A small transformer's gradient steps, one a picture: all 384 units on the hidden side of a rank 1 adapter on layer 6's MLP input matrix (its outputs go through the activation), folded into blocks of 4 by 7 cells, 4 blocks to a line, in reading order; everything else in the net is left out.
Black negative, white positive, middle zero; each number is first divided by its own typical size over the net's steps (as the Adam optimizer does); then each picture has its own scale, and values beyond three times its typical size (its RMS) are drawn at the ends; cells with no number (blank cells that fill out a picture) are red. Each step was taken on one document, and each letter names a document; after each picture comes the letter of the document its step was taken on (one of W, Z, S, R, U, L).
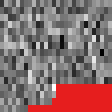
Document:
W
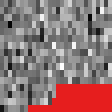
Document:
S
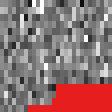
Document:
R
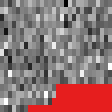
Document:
S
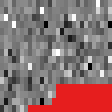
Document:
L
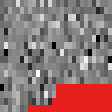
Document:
S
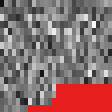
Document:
W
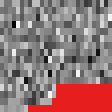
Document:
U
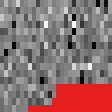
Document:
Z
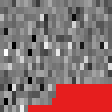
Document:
Z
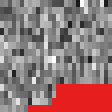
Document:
U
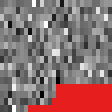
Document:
R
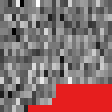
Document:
U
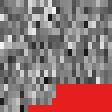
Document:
W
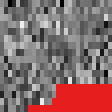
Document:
U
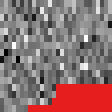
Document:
R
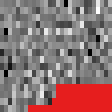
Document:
S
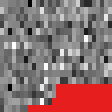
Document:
R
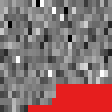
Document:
R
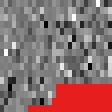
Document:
L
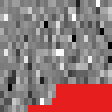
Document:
L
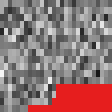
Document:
W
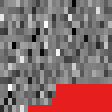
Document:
Z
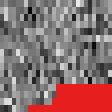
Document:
S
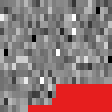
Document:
Z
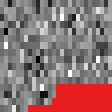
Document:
S
